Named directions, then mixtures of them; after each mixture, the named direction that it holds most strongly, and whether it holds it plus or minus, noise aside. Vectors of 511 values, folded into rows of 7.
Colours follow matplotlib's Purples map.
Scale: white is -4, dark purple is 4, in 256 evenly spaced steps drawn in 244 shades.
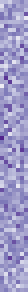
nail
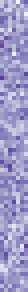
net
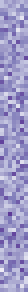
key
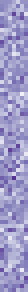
key, minus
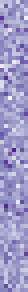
nail, plus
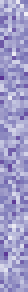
net, plus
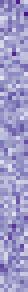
net, minus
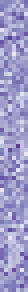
key, minus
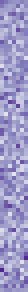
key, minus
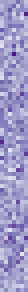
net, minus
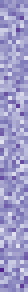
key, minus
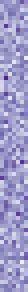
key, minus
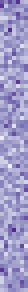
net, minus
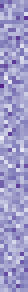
nail, minus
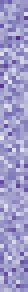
nail, minus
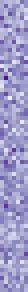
key, minus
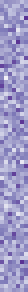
key, plus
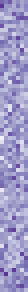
nail, minus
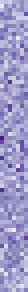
nail, plus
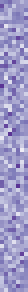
nail, minus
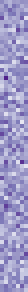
key, minus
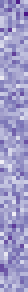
net, minus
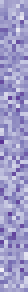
key, plus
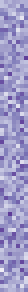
key, plus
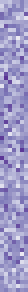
nail, plus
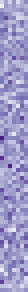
key, plus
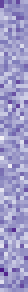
key, minus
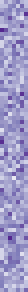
key, plus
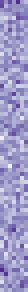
net, minus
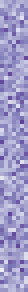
key, plus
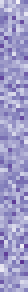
net, plus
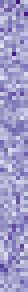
net, minus
